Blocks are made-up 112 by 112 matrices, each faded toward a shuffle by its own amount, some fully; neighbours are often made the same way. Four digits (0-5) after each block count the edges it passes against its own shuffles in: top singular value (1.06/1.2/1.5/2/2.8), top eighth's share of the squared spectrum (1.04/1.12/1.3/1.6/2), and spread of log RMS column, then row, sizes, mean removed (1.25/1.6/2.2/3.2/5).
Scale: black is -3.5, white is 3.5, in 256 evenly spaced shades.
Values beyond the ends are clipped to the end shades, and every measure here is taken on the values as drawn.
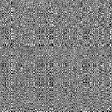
5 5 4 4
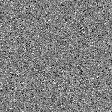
3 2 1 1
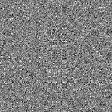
4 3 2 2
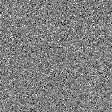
3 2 1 1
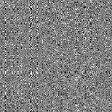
4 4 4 2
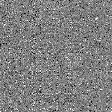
3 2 2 1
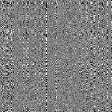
5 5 4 3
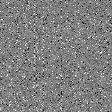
3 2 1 0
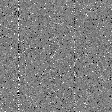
3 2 2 0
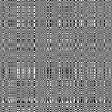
5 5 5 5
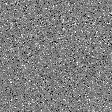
2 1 0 0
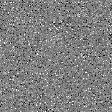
4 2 1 1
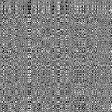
5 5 4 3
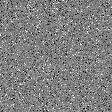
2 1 0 0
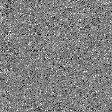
1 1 2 2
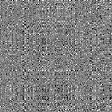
5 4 3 3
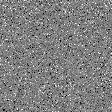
2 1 0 0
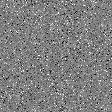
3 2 0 0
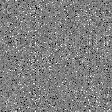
3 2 1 0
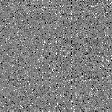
4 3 2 1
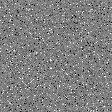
2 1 0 0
